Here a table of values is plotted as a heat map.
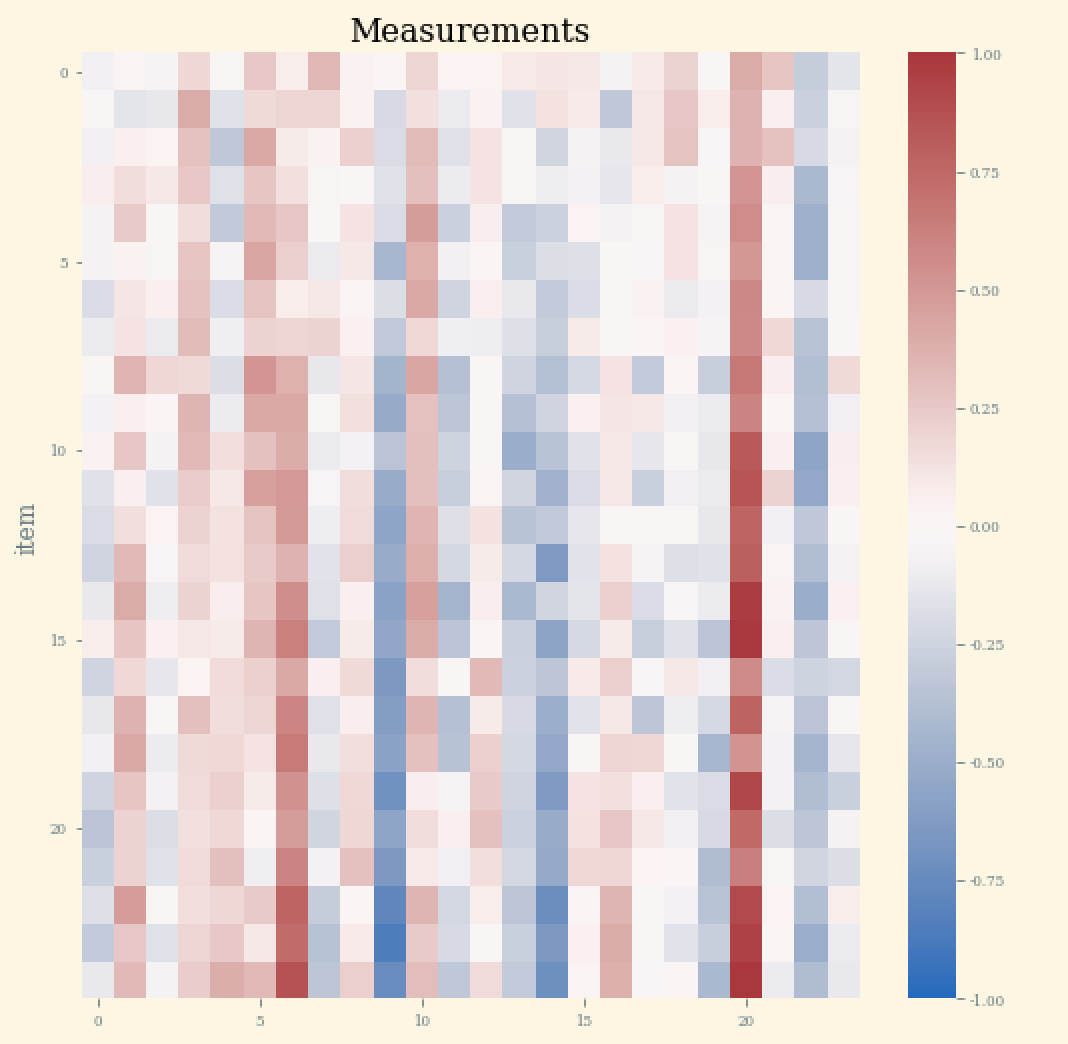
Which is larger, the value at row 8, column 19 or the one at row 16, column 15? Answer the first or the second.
the second
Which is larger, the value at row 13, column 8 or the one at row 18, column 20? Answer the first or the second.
the second
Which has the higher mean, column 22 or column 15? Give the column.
15
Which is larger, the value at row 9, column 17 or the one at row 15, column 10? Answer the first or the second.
the second
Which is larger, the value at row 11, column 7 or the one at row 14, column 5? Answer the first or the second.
the second
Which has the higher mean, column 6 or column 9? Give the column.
6
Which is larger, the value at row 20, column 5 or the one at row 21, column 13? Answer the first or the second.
the first
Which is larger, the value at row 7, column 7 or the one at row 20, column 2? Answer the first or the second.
the first
